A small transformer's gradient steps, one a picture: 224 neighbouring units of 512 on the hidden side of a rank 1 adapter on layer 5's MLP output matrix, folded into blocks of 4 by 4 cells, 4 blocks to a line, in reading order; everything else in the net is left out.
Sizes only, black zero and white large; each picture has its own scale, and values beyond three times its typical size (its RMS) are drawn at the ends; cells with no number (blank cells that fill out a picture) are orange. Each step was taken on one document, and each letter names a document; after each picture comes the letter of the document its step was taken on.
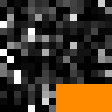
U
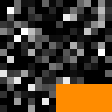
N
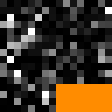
U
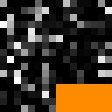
U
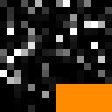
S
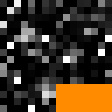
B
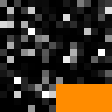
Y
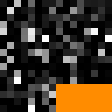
B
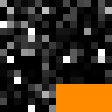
Y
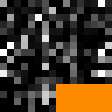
Y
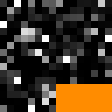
B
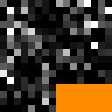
S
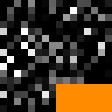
N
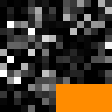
Y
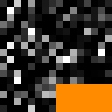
B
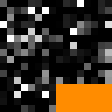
S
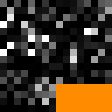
Y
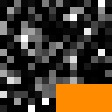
N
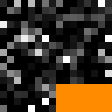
B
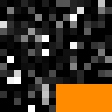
U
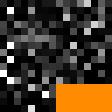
Y
